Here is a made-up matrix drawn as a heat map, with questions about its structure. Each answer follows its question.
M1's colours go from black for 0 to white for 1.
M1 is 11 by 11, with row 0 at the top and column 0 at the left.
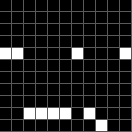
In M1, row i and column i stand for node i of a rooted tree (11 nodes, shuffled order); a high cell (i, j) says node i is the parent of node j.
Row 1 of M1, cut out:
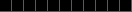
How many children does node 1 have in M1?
0
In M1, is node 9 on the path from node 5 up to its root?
yes
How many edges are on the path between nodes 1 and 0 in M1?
2
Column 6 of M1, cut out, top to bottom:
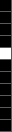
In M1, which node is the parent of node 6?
4
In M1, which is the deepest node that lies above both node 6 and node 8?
4
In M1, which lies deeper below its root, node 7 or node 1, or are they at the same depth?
node 1
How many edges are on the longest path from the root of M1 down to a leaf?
3
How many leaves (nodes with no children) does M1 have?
8
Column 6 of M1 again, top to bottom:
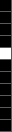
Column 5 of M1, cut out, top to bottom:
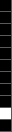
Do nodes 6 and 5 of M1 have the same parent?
no
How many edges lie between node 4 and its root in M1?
1
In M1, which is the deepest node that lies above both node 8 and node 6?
4
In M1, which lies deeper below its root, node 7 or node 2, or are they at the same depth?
the same depth
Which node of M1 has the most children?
9
